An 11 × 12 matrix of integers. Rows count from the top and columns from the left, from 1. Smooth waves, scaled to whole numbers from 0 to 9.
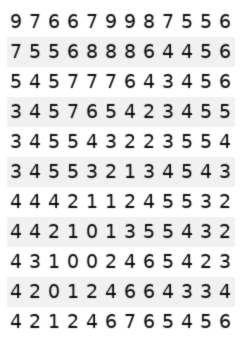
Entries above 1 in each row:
12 12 12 12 12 11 10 9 9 10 11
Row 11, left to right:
4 2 1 2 4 6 7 6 5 4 5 6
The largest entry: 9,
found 3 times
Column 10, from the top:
5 4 4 4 5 5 5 4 4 3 4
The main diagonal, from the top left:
9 5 5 7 4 2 2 5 5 3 5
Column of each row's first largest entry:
1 5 4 4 3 3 9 8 8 7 7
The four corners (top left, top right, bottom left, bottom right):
9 6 4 6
